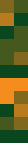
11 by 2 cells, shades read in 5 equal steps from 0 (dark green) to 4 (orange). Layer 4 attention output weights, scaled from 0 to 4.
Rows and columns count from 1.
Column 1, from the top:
2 3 0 1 1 0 4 4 0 1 0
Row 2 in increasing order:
0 3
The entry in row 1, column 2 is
1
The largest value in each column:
4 4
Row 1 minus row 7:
-2 -3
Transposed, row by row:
2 3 0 1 1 0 4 4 0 1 0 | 1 0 1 1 2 0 4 2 3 2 0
